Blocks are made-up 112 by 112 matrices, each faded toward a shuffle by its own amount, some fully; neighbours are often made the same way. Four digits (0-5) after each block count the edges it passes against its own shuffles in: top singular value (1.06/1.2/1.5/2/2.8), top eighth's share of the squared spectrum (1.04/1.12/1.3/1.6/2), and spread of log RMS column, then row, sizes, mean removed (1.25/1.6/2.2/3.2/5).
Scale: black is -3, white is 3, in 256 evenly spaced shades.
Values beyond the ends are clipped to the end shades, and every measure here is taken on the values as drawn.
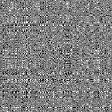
5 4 3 3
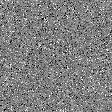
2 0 0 0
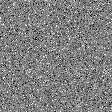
1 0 0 0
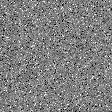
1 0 0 0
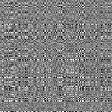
5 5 4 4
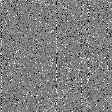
2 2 2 0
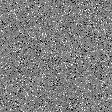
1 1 0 0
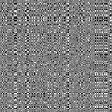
5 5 4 4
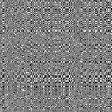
5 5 4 4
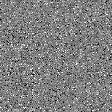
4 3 1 2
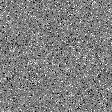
2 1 0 0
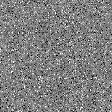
3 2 1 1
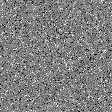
0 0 0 0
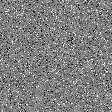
0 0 0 0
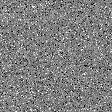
2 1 0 0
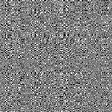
5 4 3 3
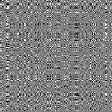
5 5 4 4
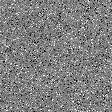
0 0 0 0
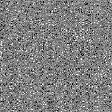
4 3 2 2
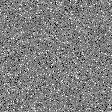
2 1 0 0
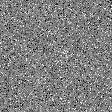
2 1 0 0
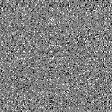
4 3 2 2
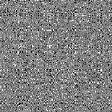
4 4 3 3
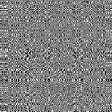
5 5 4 4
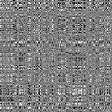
5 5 4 4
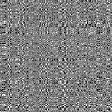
5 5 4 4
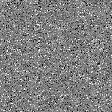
3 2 1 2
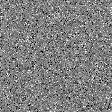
3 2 1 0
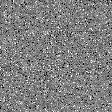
3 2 1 0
